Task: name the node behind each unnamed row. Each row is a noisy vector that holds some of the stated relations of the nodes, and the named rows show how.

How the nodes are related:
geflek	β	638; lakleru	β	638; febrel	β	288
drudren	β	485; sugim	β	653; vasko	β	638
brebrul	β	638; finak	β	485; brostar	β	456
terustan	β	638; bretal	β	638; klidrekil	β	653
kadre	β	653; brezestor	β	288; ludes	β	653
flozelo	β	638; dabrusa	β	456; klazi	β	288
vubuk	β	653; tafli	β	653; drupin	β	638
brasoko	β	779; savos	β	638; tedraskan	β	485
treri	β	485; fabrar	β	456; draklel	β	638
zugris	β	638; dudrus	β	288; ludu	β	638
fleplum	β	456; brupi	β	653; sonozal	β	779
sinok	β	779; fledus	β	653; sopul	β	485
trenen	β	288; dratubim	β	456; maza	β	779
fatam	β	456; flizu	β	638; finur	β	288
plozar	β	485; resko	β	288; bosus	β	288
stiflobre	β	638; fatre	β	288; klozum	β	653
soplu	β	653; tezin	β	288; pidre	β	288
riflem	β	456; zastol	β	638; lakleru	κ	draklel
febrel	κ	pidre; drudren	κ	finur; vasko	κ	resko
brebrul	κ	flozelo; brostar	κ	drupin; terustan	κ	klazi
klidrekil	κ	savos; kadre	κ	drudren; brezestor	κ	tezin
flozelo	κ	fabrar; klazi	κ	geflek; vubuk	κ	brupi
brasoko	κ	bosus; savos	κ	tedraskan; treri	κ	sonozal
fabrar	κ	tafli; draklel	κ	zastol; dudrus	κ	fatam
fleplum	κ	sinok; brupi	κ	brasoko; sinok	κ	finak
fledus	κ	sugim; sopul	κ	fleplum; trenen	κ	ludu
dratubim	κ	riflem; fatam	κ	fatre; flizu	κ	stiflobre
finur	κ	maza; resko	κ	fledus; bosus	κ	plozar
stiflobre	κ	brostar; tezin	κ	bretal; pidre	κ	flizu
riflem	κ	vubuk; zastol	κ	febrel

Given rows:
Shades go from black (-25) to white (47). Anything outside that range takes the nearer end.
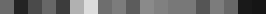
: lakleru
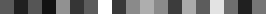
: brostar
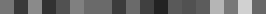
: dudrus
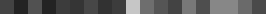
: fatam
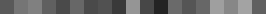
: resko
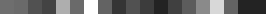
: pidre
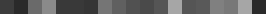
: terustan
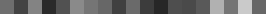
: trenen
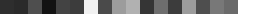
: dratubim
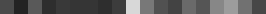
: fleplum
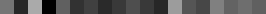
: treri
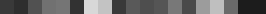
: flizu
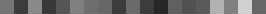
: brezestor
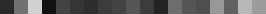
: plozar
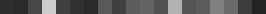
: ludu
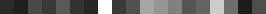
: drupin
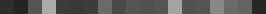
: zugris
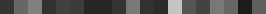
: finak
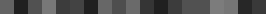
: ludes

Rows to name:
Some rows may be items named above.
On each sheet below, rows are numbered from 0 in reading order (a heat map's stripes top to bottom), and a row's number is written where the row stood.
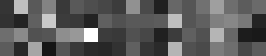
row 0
fatre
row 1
flozelo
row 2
febrel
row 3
drudren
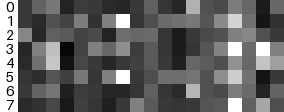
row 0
tedraskan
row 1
stiflobre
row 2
klidrekil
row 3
bosus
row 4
plozar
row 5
stiflobre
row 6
tedraskan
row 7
brasoko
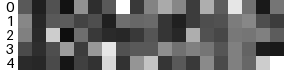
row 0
brostar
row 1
klidrekil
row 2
sopul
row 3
draklel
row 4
riflem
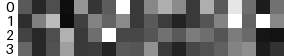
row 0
brostar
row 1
bosus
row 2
zastol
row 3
fledus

